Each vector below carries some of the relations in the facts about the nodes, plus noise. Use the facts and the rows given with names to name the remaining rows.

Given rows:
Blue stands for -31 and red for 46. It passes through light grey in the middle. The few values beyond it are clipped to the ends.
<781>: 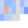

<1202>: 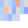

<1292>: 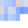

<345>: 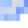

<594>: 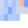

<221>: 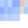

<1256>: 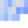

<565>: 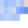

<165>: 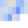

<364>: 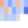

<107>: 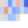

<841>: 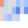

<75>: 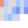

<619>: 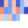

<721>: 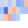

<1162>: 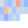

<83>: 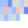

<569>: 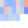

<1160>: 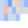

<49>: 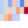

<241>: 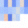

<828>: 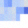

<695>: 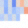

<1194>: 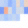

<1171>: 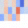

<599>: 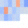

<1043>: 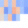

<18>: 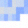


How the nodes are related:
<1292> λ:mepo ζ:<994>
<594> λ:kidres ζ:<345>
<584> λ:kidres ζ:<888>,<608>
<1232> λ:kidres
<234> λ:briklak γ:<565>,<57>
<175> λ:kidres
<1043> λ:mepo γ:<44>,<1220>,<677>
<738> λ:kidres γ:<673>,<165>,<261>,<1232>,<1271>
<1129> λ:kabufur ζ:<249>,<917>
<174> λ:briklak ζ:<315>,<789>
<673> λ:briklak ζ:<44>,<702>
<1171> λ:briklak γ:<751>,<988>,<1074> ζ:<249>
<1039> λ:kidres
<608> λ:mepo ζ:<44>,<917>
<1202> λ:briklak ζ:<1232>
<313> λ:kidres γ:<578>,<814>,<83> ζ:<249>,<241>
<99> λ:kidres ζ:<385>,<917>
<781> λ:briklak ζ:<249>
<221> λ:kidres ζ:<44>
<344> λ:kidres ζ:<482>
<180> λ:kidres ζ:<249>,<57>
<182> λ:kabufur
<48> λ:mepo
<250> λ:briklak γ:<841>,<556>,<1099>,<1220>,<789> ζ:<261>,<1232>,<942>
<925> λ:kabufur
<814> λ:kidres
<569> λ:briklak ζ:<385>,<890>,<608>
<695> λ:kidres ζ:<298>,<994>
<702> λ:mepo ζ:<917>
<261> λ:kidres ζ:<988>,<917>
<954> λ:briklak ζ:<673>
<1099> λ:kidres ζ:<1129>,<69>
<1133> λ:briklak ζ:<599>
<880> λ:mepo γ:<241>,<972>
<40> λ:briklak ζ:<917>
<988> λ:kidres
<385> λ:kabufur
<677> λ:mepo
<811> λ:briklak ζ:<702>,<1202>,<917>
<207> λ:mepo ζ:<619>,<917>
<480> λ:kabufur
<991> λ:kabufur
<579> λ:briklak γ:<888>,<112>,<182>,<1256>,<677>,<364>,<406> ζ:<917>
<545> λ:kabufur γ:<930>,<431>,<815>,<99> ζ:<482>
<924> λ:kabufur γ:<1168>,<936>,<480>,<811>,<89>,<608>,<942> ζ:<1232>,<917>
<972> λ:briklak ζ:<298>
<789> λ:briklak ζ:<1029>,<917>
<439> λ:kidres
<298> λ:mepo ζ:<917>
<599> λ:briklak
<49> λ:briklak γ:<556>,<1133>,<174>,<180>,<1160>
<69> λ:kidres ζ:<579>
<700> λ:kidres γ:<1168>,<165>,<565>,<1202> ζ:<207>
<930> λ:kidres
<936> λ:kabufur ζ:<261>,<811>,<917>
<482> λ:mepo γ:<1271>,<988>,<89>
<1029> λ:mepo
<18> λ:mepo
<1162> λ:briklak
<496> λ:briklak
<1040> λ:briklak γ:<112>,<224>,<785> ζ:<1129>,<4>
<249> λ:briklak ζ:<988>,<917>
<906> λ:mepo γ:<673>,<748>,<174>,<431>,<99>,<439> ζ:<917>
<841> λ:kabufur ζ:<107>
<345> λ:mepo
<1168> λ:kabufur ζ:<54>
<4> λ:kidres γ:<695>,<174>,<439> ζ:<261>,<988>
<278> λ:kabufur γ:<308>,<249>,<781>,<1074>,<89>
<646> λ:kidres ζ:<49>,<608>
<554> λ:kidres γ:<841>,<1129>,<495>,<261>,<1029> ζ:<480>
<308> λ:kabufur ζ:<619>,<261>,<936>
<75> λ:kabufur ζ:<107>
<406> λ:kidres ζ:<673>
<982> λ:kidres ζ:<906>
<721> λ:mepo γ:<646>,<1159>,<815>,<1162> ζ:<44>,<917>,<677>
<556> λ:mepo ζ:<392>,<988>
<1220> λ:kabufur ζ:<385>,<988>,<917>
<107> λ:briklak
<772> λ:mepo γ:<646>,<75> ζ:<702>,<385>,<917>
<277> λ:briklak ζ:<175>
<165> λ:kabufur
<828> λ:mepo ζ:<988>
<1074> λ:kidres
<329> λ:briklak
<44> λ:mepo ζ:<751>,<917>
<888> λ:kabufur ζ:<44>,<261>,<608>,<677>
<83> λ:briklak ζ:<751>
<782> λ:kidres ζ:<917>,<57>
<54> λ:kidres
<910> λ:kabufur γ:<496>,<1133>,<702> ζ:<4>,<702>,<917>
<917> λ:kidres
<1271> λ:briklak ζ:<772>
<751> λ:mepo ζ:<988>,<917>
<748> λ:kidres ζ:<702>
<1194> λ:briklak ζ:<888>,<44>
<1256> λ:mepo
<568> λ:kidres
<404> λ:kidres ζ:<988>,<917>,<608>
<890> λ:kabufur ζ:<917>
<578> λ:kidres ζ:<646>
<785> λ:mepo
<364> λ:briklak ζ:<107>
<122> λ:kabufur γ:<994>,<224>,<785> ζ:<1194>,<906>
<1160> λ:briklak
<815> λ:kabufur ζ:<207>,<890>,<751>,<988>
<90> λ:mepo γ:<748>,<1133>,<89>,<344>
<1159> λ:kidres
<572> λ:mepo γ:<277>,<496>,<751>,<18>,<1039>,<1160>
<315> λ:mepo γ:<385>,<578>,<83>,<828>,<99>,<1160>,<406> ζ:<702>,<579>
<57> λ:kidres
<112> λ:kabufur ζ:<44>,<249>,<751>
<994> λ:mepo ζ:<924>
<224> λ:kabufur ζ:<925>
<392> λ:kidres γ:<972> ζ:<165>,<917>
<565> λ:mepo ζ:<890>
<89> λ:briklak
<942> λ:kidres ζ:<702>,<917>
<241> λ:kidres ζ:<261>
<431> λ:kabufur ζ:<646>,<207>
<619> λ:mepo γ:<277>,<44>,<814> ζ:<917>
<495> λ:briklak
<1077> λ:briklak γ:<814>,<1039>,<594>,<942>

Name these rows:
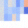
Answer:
<1220>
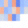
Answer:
<572>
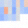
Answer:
<1271>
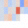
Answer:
<250>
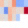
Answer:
<545>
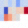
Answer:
<4>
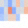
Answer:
<174>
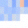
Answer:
<69>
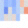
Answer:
<99>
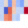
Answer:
<906>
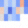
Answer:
<814>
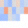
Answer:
<1133>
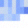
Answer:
<751>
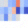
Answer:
<785>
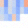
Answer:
<815>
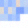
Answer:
<298>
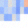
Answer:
<888>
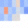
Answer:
<249>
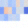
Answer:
<954>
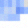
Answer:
<608>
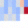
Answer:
<439>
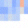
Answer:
<406>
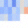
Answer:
<646>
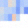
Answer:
<1129>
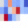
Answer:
<392>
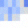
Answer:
<57>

